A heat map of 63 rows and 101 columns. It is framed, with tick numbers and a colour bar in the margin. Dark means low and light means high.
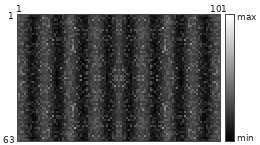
Slope: none. Average level on the scale: 20%. Odd rows or columns: none. Stripes: upright, repeating 8 times. Mirror symmetry: left to right and top to bottom. Seam: none.
